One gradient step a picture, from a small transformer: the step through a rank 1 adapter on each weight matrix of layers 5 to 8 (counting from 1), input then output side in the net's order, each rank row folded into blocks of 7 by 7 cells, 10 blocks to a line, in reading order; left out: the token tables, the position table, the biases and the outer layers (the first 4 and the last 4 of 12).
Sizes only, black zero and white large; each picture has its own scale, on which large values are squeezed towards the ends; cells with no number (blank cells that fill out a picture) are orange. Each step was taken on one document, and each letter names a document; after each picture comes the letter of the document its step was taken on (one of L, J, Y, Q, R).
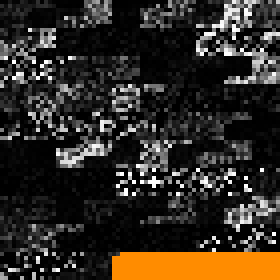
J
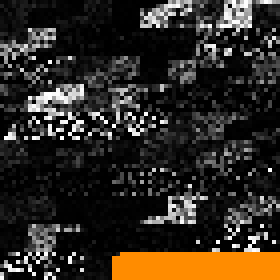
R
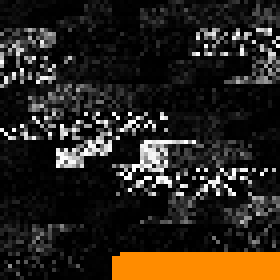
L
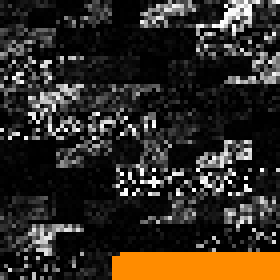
J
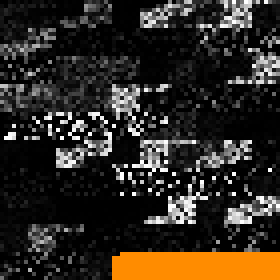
R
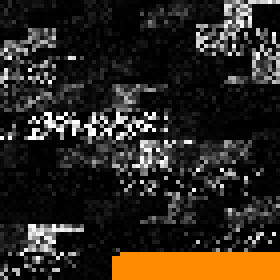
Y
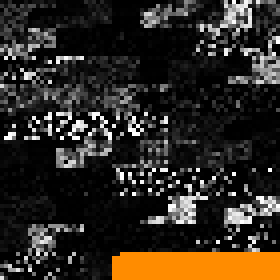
R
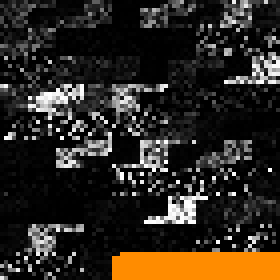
R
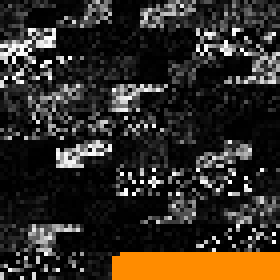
J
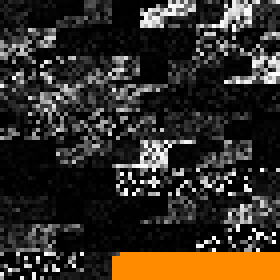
J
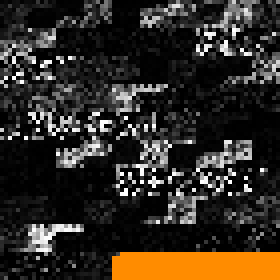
J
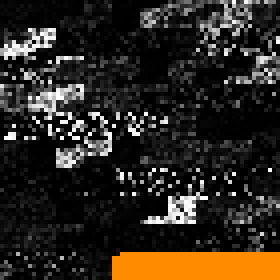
R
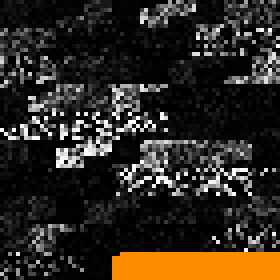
L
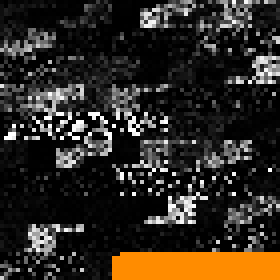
R
